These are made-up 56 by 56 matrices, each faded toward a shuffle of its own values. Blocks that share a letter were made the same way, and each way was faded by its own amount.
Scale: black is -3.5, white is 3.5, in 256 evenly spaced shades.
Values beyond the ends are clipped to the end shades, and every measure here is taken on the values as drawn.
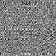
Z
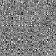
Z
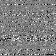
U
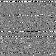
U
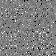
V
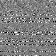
U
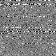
U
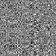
Z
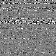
U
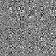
Z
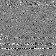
U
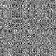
Z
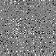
V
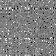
V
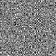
Z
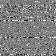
U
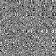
Z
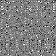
V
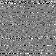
U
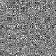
Z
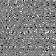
V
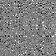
V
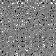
V
